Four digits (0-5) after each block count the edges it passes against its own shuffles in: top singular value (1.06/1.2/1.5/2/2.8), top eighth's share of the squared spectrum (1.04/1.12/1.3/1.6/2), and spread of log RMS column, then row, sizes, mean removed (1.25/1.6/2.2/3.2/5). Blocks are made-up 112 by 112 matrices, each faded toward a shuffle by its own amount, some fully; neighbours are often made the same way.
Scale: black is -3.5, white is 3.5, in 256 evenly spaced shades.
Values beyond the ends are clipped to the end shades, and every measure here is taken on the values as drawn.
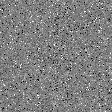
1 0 1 0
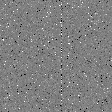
3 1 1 0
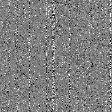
2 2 3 0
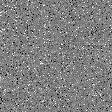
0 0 1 0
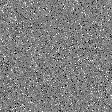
0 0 0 0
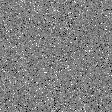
0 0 0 0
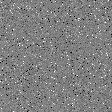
0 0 0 0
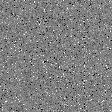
1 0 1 0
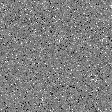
0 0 0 0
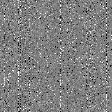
2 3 3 0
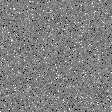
0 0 0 0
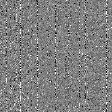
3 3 4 0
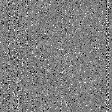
2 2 3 0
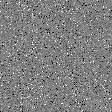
0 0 0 0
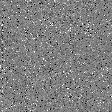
1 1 1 0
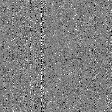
3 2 3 0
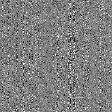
2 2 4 0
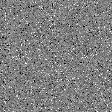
0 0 1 0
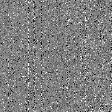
2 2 3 0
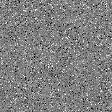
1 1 2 0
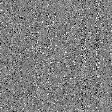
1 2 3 0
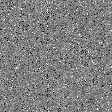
1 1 1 0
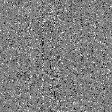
1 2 3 0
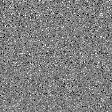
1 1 0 3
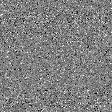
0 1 0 2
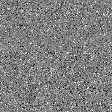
1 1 0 3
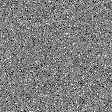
0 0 0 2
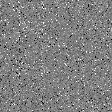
1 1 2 0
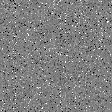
1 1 1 0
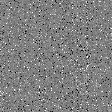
1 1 2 0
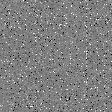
1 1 1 0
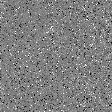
1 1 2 0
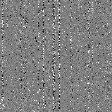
3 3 3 0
